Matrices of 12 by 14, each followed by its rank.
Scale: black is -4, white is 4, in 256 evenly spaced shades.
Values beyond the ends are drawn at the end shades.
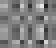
one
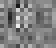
two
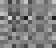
two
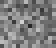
full rank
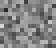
full rank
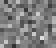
full rank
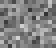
full rank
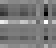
one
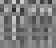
two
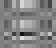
one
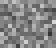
full rank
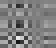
one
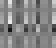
one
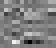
two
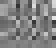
two
